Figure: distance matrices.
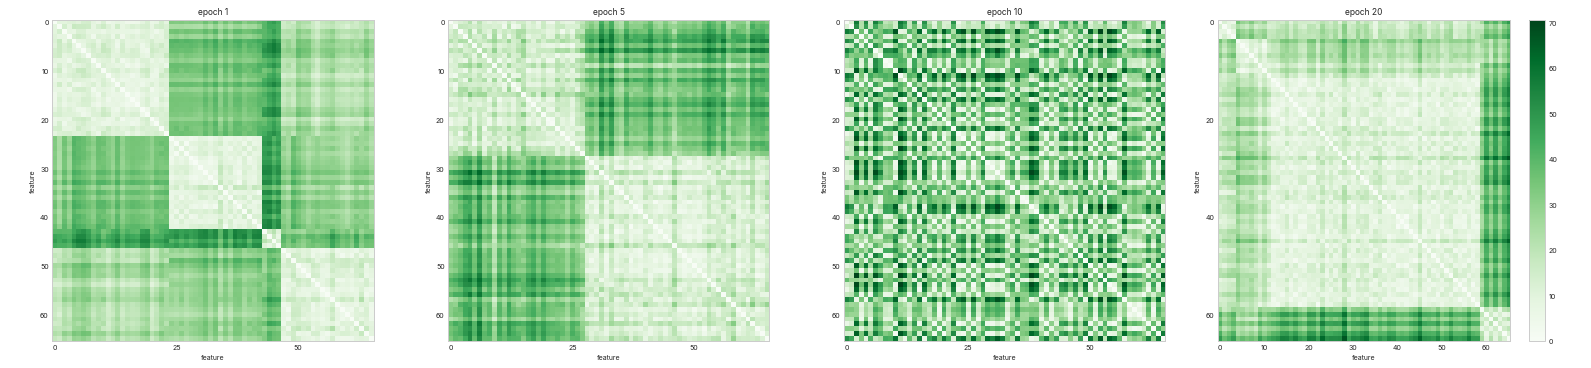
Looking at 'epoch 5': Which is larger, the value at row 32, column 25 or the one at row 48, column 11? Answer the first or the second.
the first
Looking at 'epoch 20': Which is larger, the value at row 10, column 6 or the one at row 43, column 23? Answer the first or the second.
the second
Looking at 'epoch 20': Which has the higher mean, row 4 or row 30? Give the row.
4
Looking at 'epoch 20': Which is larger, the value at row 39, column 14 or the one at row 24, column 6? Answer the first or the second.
the second
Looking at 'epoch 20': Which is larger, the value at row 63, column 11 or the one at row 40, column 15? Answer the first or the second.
the first
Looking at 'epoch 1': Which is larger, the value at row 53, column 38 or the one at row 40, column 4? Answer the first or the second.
the second
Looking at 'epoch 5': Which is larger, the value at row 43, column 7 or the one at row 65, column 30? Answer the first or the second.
the first
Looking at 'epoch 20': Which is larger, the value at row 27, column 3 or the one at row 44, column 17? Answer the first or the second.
the first
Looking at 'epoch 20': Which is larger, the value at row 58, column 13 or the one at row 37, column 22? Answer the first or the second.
the second
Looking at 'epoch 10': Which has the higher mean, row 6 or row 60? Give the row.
6
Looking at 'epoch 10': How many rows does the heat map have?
66
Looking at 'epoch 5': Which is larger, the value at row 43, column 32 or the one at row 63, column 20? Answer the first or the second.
the second
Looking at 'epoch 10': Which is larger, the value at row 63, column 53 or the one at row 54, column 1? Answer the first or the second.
the first
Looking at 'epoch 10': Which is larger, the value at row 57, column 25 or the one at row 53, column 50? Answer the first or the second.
the second
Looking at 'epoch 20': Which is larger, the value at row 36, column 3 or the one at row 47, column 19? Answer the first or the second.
the first
